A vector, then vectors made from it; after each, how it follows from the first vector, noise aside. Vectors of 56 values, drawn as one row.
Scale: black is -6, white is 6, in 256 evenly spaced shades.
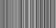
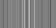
partly zeroed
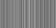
shrunk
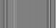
partly zeroed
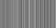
shrunk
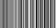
scaled up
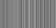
shrunk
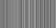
shrunk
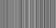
shrunk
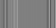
partly zeroed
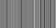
partly zeroed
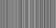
shrunk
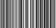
scaled up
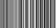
scaled up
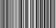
scaled up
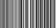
scaled up
